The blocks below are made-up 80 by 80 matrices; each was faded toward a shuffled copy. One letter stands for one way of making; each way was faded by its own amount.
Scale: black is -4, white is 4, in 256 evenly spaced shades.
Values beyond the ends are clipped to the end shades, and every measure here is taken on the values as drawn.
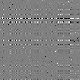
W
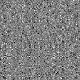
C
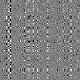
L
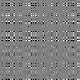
W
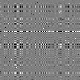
W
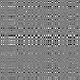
W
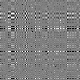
W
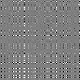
W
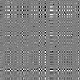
W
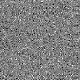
C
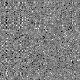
C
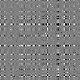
W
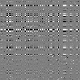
W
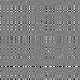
W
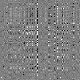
L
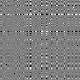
W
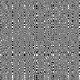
L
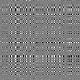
W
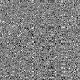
C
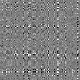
L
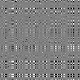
W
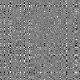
L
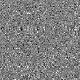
C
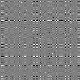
W
